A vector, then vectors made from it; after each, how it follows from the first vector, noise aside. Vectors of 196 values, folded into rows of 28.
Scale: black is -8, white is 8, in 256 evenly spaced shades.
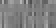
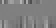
partly zeroed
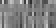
scaled up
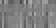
negated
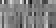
scaled up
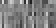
scaled up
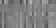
negated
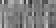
scaled up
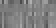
negated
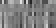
scaled up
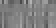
negated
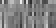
scaled up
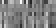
scaled up
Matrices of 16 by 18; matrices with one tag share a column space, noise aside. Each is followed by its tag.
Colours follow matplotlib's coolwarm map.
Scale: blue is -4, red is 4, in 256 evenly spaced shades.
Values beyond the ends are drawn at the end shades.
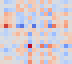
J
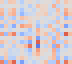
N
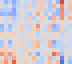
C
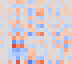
N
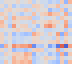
J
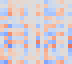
N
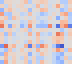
J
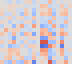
N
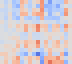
C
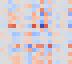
J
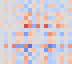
J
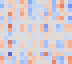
C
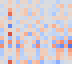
N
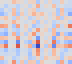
N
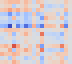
J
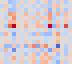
J
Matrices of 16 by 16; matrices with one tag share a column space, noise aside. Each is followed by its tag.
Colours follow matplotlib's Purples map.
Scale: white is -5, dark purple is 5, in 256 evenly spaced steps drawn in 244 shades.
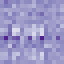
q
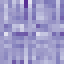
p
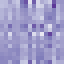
p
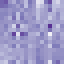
p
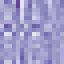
p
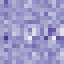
q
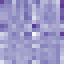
p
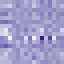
q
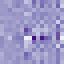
q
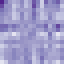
p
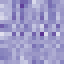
p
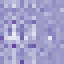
q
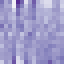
p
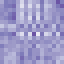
p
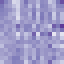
p
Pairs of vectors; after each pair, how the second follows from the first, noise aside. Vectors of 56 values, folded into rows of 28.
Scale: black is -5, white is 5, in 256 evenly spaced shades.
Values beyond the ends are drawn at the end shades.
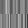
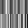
scaled up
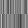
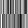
scaled up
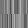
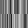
scaled up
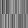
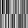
scaled up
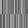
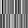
scaled up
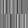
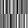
scaled up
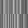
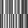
scaled up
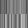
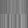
shrunk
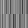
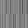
shrunk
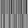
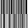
scaled up
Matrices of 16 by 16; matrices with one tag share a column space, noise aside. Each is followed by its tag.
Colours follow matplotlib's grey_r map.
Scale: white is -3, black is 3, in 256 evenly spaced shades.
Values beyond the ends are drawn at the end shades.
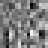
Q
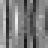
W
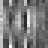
W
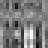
Q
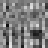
Q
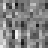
Q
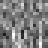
Q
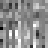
Q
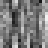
W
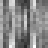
W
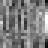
W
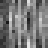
W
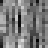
W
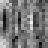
W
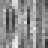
W
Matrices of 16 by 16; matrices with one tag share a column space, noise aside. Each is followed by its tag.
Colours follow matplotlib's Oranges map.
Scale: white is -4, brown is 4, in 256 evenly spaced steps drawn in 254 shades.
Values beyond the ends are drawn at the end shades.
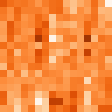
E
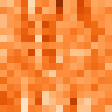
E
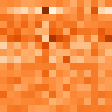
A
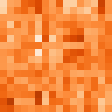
E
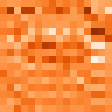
A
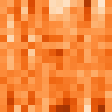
E
